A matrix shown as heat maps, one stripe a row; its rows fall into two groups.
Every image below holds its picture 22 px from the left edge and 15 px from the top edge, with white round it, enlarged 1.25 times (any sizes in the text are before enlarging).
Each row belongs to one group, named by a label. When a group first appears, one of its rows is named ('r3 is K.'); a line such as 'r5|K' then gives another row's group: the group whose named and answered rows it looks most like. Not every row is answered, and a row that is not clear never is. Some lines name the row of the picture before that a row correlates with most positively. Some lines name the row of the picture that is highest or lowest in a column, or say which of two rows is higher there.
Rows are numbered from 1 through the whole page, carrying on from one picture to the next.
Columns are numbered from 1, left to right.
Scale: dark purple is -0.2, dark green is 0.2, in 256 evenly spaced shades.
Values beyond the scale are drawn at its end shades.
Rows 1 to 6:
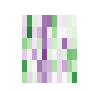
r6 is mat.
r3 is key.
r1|key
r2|key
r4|mat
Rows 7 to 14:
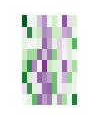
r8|key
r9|mat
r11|key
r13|key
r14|mat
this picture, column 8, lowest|14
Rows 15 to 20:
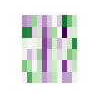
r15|mat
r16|key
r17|mat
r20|key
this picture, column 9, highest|15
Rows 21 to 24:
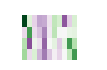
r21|key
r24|mat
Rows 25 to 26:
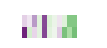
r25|mat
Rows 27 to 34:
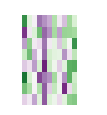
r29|mat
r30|key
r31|mat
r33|key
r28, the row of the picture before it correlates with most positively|26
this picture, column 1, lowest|28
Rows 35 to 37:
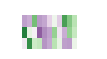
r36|key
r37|key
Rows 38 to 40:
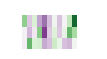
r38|mat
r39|mat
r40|key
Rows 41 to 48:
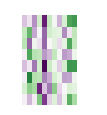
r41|mat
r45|mat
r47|key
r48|mat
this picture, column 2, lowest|43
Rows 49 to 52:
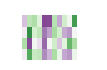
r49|mat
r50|key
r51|mat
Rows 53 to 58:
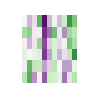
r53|mat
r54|key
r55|mat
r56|mat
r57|key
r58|key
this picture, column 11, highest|56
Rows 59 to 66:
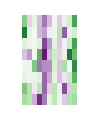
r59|mat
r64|mat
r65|key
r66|key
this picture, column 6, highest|66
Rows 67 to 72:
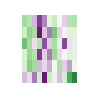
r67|key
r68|key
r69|key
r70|key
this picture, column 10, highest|72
